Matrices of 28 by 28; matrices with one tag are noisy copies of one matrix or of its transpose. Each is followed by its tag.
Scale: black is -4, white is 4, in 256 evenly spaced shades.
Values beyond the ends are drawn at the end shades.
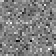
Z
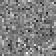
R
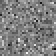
R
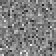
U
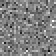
U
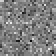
Z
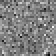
R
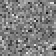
R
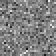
U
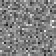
U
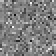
Z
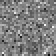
R
